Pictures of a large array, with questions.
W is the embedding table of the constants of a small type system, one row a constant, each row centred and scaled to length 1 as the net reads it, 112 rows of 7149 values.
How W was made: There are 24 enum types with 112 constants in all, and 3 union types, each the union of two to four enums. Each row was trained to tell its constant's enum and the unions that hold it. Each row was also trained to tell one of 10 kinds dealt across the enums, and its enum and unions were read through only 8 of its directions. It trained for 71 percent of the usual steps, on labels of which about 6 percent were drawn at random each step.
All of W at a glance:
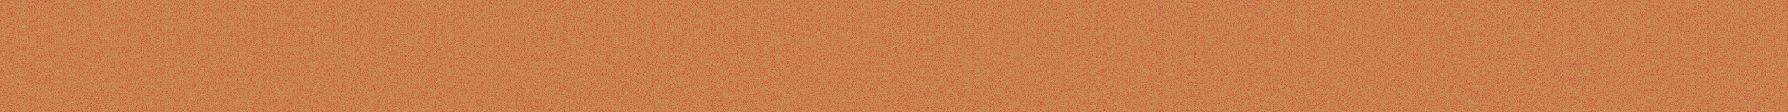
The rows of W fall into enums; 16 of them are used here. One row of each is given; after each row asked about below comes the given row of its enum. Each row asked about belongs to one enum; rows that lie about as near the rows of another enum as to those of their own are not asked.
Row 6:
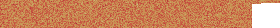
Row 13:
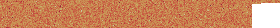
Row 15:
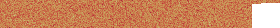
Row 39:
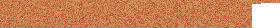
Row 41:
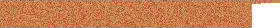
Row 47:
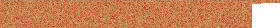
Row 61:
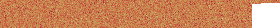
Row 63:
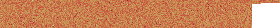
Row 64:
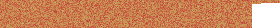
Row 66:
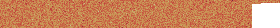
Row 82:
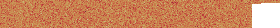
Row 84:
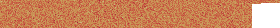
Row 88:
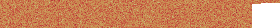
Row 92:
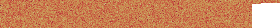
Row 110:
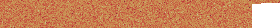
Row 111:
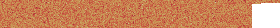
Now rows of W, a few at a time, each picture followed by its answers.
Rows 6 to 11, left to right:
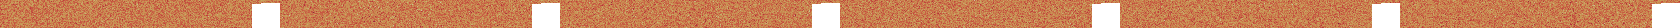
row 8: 66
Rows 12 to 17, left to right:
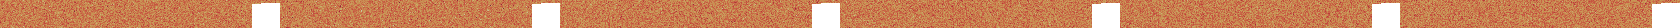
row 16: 39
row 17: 110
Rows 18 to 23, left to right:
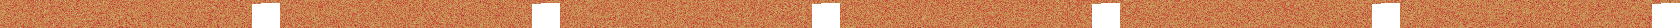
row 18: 41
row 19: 84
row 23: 41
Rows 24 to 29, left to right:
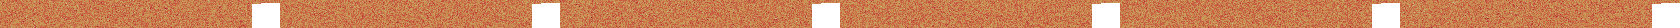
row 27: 6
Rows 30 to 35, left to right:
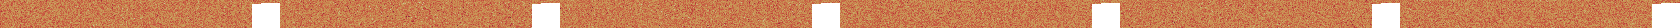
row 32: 88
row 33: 41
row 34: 84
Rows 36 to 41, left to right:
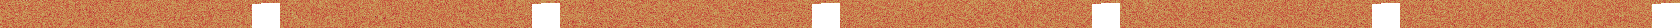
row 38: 41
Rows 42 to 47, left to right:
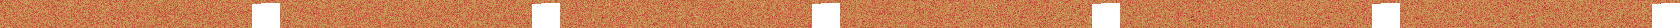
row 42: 110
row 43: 13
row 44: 88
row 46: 92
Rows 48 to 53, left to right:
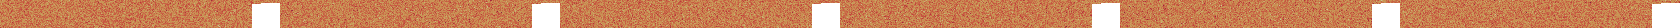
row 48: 63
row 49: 66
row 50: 92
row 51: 110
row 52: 15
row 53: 13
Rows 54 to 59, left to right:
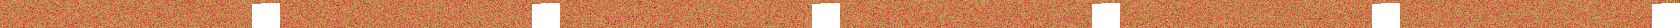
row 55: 92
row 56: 92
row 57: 13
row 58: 82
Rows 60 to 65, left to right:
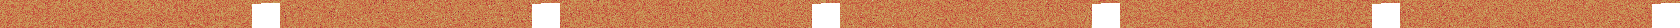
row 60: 6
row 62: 15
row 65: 66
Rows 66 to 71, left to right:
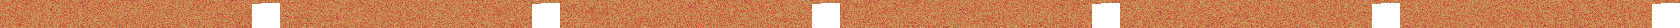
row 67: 63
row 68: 6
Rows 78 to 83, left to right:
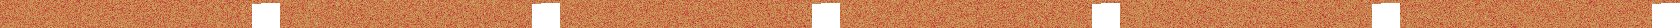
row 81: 64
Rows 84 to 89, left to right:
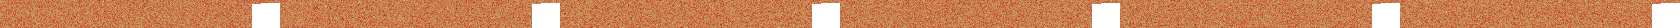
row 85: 13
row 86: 6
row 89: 110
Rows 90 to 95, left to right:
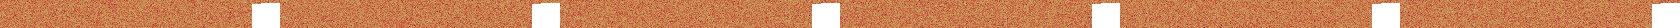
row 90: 110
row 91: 88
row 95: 92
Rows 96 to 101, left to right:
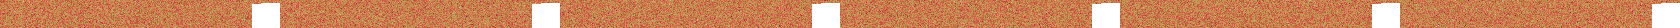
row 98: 66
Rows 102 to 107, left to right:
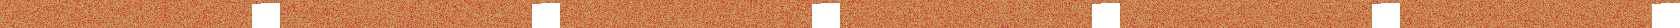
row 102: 64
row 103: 6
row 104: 64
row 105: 66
